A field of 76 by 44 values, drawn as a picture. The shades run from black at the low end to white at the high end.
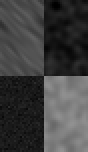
It is made of 2 by 2 panels. Panel 1,1: low, slanting down to the right, faint in contrast. Panel 1,2: very low, blotchy, faint in contrast. Panel 2,1: very low, fine-grained, faint in contrast. Panel 2,2: middling, blotchy, faint in contrast.
